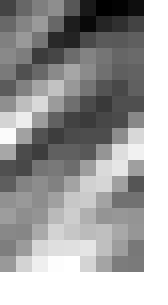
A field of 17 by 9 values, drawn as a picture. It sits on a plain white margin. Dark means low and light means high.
There is an overall slope up to the bottom. The top right is the ninth with the lowest average. The ninth with the highest average is the bottom middle. The grain runs diagonally up to the right.
